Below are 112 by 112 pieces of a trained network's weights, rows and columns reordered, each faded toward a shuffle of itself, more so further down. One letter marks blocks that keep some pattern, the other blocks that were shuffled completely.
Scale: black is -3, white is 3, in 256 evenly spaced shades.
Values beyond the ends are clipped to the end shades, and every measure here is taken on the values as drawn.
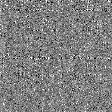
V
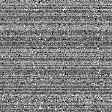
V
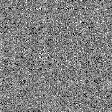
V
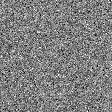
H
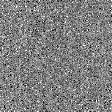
V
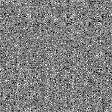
V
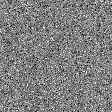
H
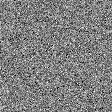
H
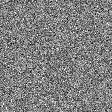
H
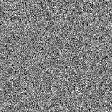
V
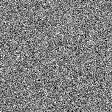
H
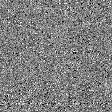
V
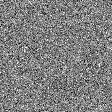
H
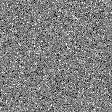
H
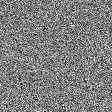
H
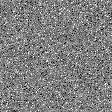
H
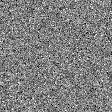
H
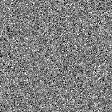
V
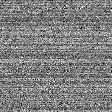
V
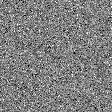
H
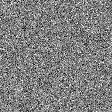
H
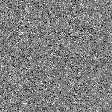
V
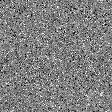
H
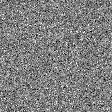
H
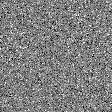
H
